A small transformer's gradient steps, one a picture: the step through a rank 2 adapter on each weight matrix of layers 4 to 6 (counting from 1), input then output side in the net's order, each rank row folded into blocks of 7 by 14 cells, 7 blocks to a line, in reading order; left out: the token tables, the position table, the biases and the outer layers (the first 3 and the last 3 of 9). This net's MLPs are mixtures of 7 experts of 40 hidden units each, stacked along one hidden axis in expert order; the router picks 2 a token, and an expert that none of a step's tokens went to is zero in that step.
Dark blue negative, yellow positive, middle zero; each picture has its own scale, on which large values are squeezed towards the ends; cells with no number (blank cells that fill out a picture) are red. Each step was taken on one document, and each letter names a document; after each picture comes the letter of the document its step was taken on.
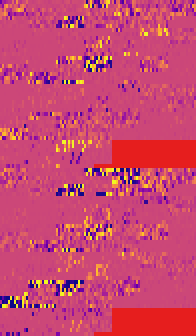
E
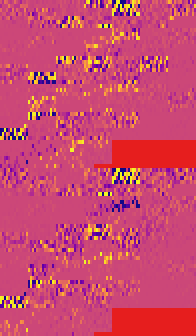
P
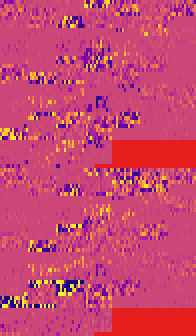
E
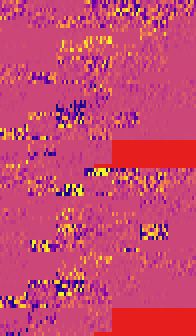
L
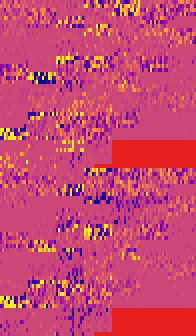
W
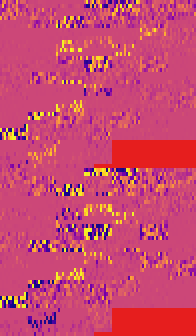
L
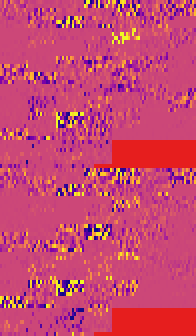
P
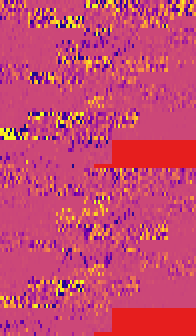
W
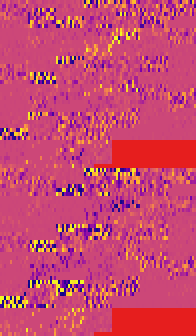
P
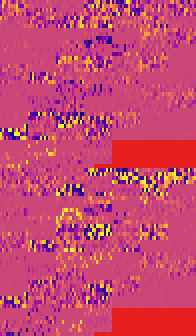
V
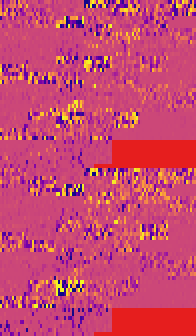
W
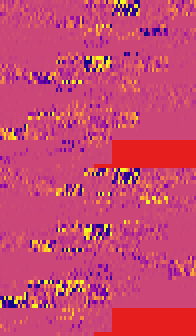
W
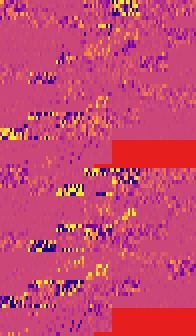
E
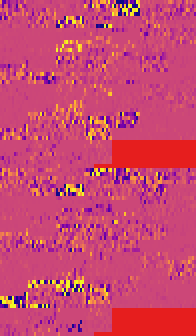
V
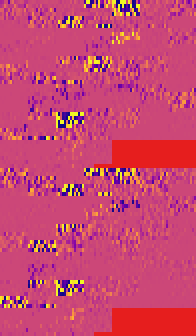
P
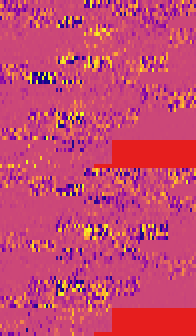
W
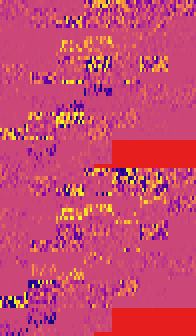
L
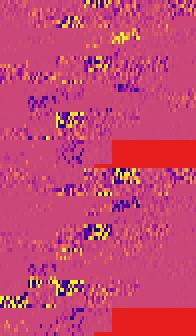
P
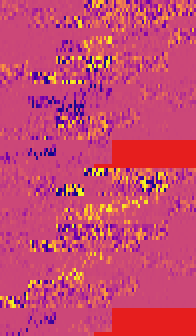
L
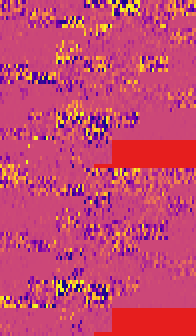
W
